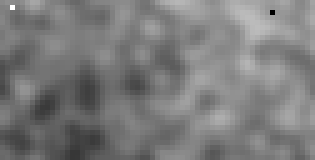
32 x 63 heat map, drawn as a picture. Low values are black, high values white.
The field is mottled with small blotches. Two lone cells stand out: one far higher and one far lower than their neighbours. No row or column stands out. The field climbs toward the top right.
